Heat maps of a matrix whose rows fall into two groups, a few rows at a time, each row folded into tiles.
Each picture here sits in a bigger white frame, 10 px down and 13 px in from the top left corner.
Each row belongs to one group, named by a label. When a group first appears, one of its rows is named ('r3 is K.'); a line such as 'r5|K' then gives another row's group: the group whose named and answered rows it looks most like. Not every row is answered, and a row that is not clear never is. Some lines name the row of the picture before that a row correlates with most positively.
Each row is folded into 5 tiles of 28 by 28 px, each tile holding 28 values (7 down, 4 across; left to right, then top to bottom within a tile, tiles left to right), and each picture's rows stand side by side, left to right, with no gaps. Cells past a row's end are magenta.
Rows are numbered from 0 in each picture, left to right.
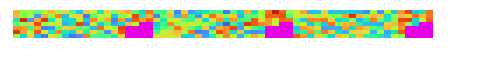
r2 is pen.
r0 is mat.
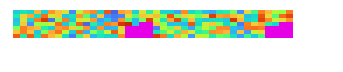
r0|mat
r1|pen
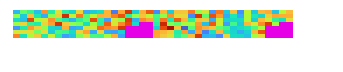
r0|pen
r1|mat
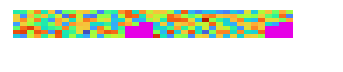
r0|mat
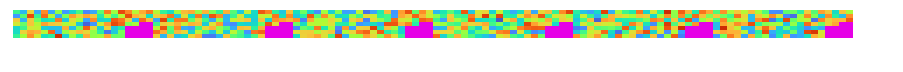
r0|pen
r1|mat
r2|pen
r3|pen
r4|pen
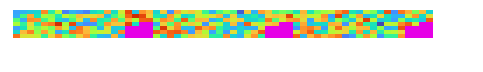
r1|mat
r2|mat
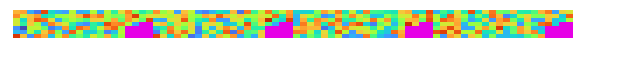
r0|pen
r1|pen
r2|mat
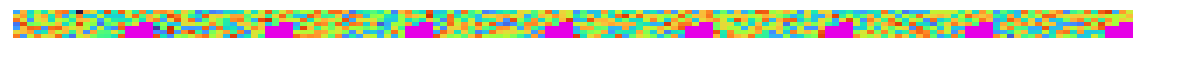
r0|mat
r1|pen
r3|pen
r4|pen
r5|mat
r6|pen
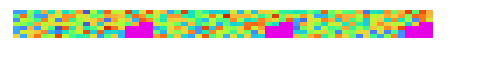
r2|pen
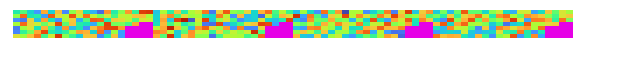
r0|pen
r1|mat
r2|pen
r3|pen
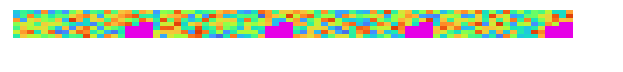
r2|pen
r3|mat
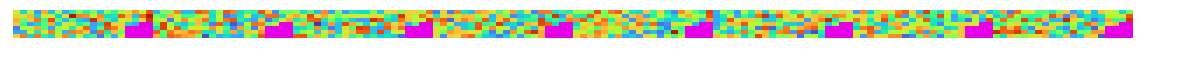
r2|pen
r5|pen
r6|mat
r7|mat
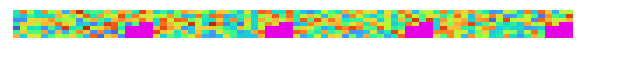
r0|pen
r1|mat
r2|mat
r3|mat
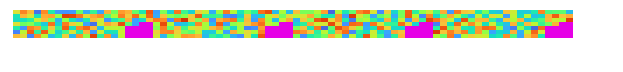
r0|pen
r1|mat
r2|mat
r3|mat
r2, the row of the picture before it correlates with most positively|2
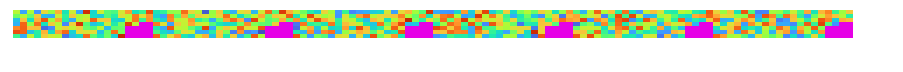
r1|pen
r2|pen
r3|mat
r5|pen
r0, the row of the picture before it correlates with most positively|2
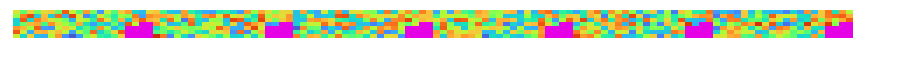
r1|pen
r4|mat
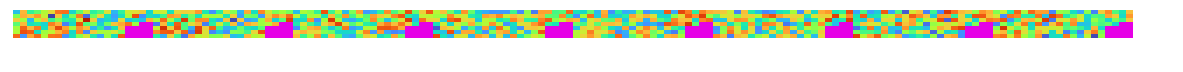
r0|mat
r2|pen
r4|pen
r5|pen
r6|pen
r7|mat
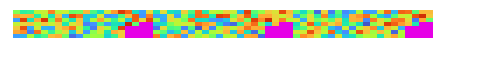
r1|pen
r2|pen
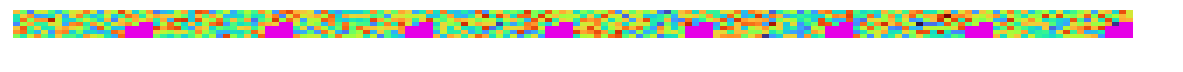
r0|mat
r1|mat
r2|pen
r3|pen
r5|mat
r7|pen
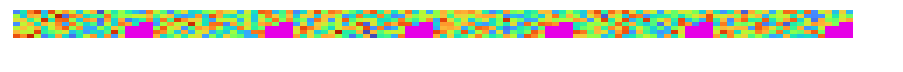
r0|mat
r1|mat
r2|mat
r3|mat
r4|mat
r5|mat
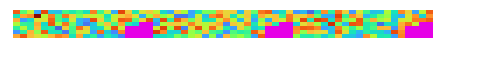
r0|pen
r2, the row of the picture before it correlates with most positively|1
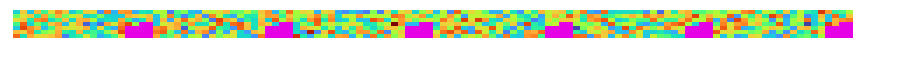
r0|mat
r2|pen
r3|mat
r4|pen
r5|mat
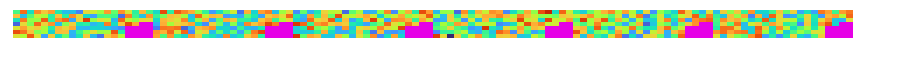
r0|mat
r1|mat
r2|pen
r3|pen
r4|mat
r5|mat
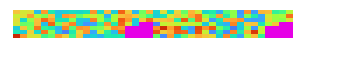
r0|pen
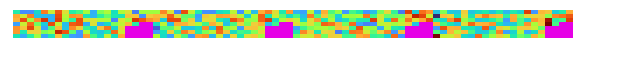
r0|mat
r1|pen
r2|pen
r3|pen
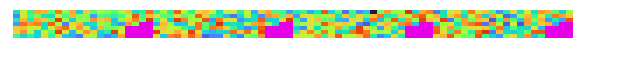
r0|mat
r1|mat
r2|pen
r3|mat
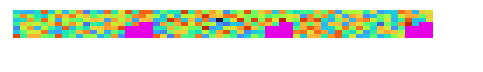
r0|pen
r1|pen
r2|mat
